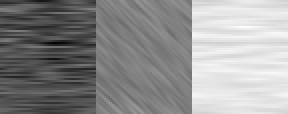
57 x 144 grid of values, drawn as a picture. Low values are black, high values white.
The table splits into one row of 3 panels. Panel 1,1: low, streaked across. Panel 1,2: middling, slanting down to the right, faint in contrast. Panel 1,3: very high, streaked across, faint in contrast.
